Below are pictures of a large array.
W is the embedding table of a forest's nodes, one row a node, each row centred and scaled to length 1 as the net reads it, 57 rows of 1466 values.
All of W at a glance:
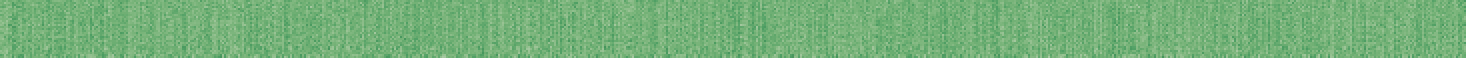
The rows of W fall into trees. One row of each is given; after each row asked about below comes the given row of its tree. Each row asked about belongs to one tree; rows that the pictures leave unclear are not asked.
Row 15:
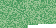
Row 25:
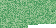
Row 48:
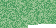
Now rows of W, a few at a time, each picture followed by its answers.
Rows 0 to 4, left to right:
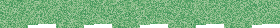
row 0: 15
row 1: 25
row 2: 48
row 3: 15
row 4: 48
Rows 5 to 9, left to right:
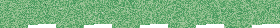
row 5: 25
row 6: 15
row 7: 15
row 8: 25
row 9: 48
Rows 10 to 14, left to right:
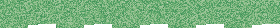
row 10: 15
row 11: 25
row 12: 25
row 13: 48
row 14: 48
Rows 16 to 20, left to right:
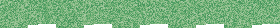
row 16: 25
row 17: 48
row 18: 48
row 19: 48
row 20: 25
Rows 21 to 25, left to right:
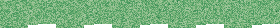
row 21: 48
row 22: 48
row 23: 25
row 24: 25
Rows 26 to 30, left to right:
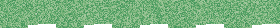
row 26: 48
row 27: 48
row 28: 25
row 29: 48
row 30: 48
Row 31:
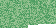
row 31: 25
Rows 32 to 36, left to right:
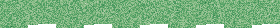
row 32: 48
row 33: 15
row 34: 48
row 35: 25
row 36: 25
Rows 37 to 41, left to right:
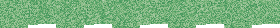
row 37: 25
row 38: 25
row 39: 48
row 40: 48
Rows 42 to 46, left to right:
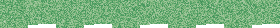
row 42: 15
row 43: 25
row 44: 48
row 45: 25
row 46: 48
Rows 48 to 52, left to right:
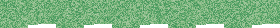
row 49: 48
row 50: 25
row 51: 48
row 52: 48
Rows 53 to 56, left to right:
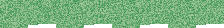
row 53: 25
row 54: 15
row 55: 15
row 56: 15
